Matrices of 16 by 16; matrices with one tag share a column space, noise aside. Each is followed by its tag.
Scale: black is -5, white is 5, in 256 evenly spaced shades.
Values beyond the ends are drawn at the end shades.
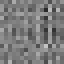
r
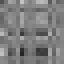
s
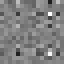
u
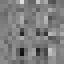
s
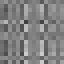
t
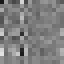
s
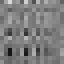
s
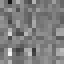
s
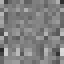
s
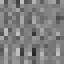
s
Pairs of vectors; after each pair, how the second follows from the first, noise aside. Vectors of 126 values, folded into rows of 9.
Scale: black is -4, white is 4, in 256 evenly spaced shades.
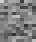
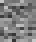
reversed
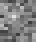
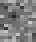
negated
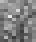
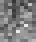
reversed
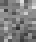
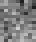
negated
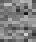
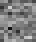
reversed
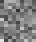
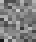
negated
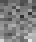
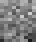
negated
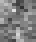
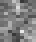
reversed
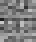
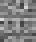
negated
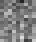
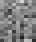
negated
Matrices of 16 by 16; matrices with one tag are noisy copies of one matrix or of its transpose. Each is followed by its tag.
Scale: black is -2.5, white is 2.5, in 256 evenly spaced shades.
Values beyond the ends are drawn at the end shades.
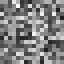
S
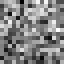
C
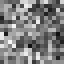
C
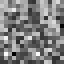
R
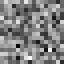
R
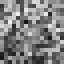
C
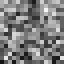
R
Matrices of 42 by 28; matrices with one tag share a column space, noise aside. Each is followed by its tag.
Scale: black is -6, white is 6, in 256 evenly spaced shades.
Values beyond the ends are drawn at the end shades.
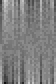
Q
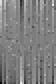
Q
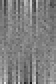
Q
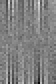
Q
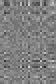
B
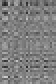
B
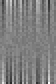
Q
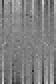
Q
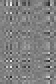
B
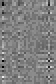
B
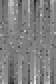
Q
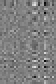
B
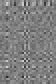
B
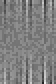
Q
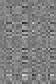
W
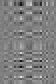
B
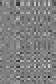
B
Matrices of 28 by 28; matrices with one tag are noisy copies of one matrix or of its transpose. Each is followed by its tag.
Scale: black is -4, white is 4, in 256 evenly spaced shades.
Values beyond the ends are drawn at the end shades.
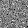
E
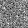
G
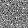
G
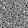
G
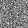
G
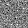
G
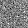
G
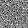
G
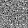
G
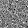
E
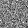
E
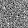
G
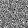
E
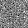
G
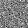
E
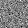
E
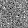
G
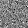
E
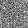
G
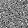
E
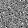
E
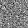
G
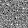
G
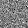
E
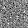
G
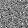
E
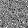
E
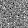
G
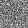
G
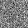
G
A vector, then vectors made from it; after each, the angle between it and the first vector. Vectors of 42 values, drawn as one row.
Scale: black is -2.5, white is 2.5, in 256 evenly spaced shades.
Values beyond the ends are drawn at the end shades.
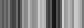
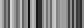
partly opposed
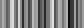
partly opposed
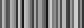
orthogonal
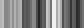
nearly opposite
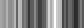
nearly opposite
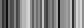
partly aligned
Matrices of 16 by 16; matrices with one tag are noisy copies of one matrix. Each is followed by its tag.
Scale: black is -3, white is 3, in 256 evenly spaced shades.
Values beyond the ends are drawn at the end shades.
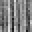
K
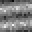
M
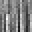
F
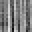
K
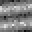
M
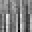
F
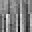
F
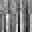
F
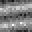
M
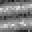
M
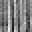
K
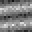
M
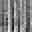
K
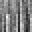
F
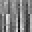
F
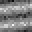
M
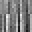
F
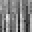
F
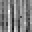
K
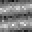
M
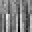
F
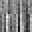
F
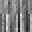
F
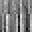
F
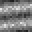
M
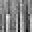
F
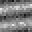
M
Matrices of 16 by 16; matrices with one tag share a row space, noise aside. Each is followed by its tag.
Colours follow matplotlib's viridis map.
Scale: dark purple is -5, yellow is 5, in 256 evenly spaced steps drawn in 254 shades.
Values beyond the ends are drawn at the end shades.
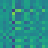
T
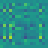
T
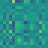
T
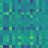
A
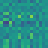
A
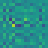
T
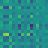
A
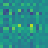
A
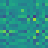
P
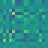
T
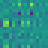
A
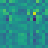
P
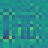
A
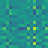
P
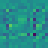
P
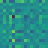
T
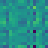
P
